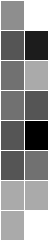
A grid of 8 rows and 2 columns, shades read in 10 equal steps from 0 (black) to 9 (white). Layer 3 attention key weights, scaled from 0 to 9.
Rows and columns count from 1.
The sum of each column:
34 38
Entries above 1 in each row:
2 1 2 2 1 2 2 2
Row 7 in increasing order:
6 6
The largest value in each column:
6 9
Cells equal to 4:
3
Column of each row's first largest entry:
2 1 2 1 1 2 1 2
